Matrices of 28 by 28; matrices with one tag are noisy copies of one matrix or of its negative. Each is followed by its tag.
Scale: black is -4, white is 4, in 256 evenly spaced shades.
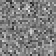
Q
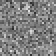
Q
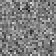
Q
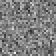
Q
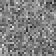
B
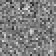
Q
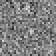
Q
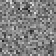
Q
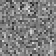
Q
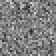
Q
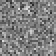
Q
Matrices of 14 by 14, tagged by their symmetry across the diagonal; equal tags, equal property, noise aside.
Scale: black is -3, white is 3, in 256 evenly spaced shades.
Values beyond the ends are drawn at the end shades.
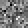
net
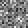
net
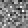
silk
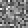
net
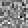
silk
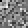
net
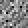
net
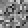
net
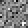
net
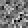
net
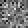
net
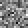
silk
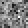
silk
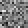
silk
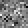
silk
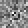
net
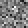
silk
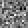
silk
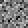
net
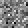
silk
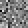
silk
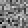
silk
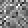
net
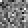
silk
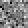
silk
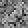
net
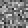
silk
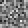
net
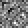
net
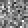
silk
